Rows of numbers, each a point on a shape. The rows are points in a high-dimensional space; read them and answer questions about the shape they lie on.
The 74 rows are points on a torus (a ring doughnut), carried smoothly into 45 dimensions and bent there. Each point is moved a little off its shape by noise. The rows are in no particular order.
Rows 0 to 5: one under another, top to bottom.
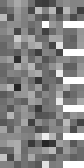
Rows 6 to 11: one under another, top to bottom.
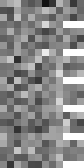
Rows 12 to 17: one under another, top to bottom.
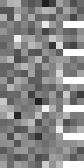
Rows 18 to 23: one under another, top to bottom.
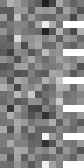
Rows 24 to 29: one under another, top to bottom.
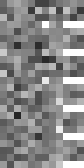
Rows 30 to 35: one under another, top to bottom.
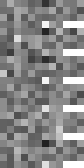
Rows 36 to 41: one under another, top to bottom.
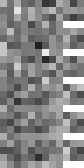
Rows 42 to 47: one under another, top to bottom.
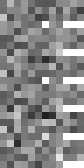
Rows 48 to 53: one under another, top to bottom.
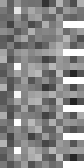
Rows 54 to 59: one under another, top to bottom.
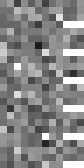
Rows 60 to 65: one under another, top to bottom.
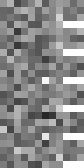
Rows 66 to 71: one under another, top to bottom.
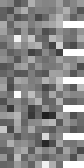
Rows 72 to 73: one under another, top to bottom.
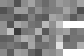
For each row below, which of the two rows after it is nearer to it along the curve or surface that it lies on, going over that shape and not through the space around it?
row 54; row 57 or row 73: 73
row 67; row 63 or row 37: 63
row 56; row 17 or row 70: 70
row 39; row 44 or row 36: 44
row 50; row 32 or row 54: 54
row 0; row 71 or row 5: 5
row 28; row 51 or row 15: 51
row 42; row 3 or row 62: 62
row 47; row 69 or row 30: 69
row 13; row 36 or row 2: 2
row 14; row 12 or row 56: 56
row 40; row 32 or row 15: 15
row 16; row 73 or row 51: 73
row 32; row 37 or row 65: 37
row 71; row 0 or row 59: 59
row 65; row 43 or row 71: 43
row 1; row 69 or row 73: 73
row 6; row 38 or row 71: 71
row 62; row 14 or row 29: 29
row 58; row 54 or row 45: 45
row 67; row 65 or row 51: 51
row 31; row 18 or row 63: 18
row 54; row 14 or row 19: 14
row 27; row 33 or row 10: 10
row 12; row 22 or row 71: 71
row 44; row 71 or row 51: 71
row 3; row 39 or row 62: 39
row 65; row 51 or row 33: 51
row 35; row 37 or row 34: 37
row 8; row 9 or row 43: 9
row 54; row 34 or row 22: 34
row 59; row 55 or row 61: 55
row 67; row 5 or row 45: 45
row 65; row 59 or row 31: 31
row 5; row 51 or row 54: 51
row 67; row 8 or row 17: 8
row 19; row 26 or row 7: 7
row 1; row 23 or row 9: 9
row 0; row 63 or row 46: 46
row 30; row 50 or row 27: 50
